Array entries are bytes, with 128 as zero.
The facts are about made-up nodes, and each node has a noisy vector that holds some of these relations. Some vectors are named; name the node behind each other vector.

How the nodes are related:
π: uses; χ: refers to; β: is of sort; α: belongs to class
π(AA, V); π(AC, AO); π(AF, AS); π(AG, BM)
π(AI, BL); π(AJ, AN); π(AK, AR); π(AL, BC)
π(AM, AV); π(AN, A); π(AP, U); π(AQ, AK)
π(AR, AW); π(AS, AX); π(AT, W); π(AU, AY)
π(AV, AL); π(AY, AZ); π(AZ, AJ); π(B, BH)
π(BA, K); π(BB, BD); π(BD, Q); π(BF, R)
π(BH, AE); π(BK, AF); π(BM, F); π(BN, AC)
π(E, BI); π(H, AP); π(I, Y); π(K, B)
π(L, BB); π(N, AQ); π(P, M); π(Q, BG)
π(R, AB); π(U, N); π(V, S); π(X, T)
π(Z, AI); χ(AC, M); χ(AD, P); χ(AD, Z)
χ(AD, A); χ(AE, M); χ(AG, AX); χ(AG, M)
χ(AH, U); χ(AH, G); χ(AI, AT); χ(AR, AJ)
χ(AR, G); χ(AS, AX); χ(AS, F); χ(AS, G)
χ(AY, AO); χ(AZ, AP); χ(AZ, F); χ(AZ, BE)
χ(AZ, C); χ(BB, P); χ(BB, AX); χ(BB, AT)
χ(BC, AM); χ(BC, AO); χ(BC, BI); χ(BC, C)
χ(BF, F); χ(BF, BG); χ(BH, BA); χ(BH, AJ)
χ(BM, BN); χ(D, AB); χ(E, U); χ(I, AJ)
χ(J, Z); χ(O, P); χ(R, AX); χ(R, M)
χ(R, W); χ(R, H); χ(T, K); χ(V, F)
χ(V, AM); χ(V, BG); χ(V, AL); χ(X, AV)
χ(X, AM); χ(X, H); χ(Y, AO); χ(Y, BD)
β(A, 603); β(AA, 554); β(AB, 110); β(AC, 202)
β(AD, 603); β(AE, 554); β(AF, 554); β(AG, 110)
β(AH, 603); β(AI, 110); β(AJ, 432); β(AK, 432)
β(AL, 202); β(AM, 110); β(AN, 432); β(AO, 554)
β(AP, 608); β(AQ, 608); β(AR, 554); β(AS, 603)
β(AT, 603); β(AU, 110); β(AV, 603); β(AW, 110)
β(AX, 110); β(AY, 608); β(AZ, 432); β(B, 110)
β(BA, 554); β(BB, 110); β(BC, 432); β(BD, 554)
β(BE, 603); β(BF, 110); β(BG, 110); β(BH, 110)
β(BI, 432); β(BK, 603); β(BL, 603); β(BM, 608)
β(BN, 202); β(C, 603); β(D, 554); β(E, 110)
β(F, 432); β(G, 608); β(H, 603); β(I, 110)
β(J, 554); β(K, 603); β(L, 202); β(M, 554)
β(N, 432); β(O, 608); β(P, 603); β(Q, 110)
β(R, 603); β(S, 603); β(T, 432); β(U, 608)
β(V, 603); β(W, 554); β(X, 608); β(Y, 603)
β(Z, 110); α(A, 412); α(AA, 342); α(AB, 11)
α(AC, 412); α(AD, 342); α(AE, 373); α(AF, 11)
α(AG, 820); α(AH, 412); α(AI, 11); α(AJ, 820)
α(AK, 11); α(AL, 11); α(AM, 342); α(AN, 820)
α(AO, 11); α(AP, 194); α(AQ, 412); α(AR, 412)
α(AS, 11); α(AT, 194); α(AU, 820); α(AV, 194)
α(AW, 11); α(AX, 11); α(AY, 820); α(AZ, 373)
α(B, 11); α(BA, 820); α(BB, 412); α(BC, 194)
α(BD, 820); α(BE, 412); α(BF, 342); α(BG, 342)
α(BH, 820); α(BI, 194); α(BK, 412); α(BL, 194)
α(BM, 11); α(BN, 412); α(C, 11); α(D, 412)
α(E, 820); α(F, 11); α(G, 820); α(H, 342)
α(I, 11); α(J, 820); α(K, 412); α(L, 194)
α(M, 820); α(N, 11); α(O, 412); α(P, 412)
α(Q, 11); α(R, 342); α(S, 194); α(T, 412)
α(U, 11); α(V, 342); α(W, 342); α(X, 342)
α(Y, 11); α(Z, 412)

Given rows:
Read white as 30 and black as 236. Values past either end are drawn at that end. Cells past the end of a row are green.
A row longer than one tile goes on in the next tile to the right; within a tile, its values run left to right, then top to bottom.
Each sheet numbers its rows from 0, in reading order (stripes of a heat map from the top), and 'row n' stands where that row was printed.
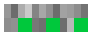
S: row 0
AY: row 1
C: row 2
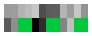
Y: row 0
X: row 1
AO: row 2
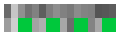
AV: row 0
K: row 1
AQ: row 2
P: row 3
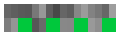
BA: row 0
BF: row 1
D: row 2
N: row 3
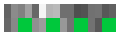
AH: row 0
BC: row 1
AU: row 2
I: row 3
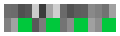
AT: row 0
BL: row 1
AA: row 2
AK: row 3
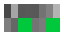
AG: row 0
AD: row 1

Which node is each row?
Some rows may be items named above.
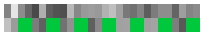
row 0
AL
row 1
AG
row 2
AS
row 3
Y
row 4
AJ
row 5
AF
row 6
BB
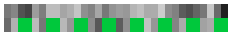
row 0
H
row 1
AW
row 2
AX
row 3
AC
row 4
Y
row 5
AX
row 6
P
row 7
AM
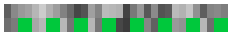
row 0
AR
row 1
F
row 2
BN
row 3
AW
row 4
AI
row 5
E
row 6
BG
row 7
BM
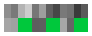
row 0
A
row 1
BF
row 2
L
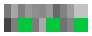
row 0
V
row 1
BD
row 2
AE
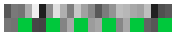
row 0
AD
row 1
T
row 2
M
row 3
K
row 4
BI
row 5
Z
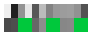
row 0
T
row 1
AS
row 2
AP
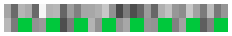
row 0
AB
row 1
BC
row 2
R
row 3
AX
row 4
BK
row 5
S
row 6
W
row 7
AZ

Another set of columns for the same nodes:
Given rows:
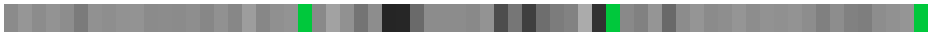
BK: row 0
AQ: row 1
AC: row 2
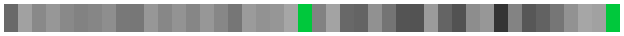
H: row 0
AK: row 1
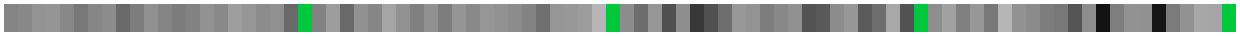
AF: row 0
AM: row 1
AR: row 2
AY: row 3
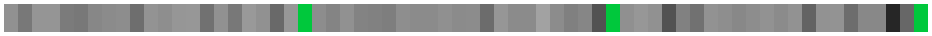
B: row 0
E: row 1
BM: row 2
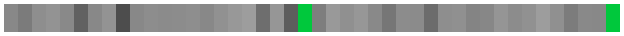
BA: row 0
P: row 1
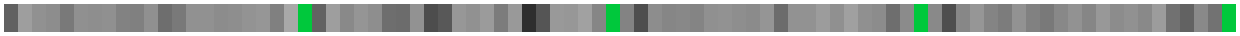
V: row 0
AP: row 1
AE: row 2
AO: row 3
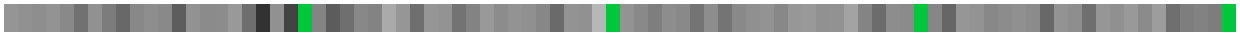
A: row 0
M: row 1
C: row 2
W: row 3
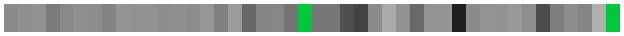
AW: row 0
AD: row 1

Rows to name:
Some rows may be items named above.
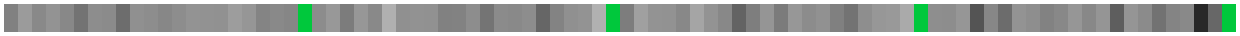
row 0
P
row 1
AU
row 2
AL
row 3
BM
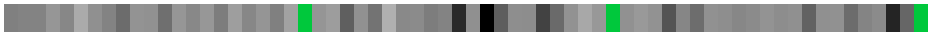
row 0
BI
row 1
AZ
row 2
BM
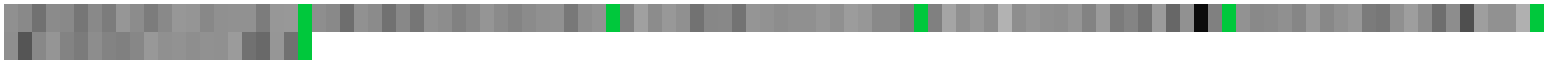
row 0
AT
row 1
AT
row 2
P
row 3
AB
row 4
L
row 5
AO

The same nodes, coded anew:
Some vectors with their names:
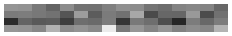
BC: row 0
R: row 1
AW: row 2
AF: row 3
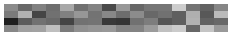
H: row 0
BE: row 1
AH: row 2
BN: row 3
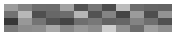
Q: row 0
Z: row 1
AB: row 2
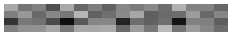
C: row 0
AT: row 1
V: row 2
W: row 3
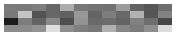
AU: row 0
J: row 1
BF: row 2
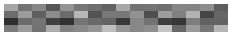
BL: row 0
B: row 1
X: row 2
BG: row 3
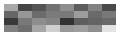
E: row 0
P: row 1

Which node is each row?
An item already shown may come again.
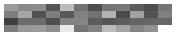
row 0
AP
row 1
BM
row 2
AG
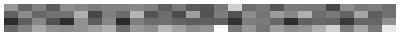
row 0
K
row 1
L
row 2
AX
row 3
AG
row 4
BI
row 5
AM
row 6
AD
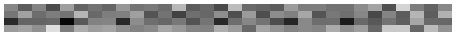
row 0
P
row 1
AT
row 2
AA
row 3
F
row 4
AB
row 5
AA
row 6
M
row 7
BN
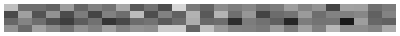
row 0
AB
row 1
T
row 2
Z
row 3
BN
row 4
AR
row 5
A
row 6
AY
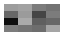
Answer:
BD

